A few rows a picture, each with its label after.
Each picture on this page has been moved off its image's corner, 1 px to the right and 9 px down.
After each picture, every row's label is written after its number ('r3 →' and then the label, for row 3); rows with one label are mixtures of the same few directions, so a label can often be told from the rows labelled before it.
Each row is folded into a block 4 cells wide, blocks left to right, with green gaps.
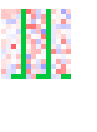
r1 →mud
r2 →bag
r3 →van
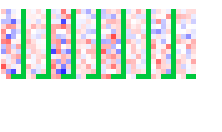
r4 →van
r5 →van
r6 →van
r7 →van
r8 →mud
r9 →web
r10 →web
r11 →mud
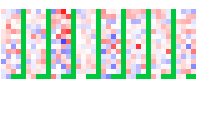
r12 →mud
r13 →web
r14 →van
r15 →bag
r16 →mud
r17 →mud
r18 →bag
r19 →mud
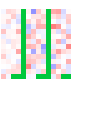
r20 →bag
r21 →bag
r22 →bag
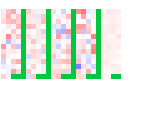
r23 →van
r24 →bag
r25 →web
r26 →bag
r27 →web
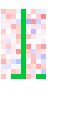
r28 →bag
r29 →web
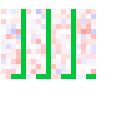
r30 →web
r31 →van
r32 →van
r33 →web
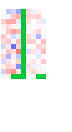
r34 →mud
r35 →mud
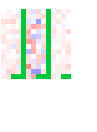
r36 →mud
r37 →van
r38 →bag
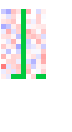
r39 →bag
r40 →web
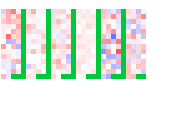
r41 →van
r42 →bag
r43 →web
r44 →bag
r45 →mud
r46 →web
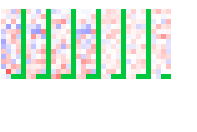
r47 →van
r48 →web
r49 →mud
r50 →web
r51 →van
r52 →bag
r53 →mud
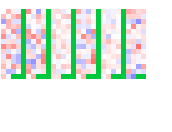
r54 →web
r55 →web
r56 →web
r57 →web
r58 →van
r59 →mud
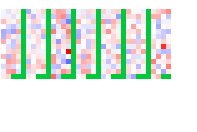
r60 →web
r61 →bag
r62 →bag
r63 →web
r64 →web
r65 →mud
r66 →mud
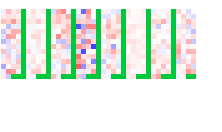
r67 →van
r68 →van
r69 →van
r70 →bag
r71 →mud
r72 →van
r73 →mud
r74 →van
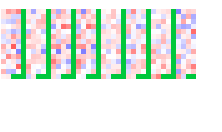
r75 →mud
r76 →bag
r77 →bag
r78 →bag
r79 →bag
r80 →bag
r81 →mud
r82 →bag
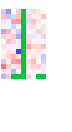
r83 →bag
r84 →web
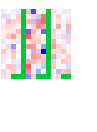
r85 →mud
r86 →bag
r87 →van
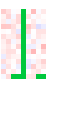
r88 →bag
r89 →bag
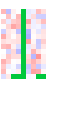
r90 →bag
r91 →web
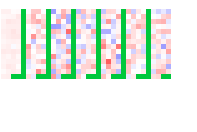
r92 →mud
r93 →van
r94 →bag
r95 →bag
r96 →web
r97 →bag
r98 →mud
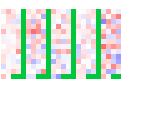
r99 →bag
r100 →web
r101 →mud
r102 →van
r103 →web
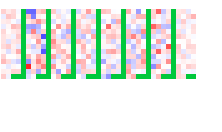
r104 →bag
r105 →bag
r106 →van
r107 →web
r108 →mud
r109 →web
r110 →bag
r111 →web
